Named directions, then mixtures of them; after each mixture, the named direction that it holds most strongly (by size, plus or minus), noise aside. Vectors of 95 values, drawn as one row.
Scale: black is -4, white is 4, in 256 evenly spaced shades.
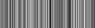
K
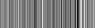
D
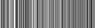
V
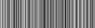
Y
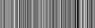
D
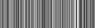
D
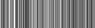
V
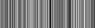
K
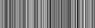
K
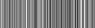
D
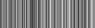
Y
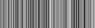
K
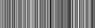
K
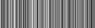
V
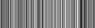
D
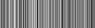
V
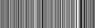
D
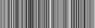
K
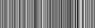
D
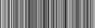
K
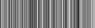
K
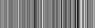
D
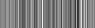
D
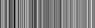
V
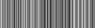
Y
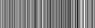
D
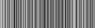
Y
